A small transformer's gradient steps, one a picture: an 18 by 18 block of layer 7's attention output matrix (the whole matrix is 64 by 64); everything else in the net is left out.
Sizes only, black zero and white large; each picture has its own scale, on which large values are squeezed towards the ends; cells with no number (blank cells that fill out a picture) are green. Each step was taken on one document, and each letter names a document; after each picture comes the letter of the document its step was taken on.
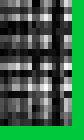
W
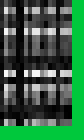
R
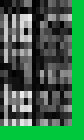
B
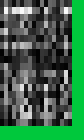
B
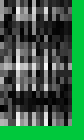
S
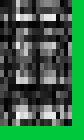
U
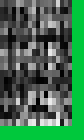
U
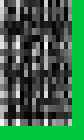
S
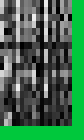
S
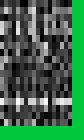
S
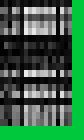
R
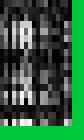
B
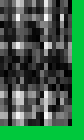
U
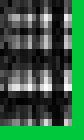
W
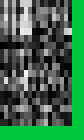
B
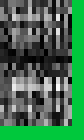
W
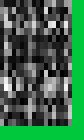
W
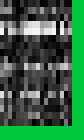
R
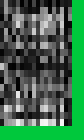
U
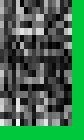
U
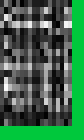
W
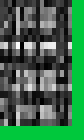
U
